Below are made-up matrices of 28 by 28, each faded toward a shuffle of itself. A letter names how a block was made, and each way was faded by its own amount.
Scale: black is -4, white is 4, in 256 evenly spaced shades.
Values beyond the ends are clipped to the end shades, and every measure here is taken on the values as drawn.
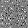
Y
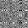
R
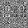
R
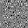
Y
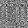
R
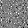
Y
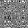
R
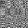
R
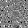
Y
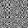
R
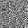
R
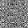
R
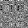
R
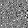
Y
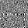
R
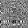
R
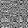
R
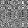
R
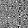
Y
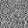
R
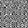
R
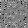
Y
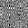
R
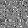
Y
